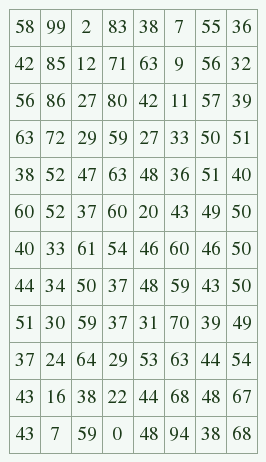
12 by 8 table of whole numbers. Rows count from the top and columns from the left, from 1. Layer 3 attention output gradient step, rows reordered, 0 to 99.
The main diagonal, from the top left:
58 85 27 59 48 43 46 50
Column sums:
575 590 485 595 508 553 576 586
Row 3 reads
56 86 27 80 42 11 57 39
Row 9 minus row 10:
14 6 -5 8 -22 7 -5 -5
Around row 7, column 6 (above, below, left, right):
43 59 46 46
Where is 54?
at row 7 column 4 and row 10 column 8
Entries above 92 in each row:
1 0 0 0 0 0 0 0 0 0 0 1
